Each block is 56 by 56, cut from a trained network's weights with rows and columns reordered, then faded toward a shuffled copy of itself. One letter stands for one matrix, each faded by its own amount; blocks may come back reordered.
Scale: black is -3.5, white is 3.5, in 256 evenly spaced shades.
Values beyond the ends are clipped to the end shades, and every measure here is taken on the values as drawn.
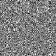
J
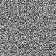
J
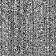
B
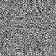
J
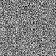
J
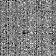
B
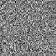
J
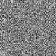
J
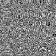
J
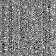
B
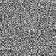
J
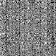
B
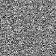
J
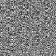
J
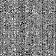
B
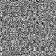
J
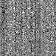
B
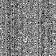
B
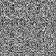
J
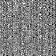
B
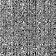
B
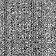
B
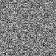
J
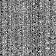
B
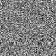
J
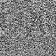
J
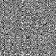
J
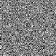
J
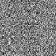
J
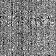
B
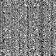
B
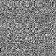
J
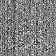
B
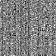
B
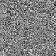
J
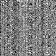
B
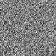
J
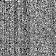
B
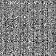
B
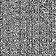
B
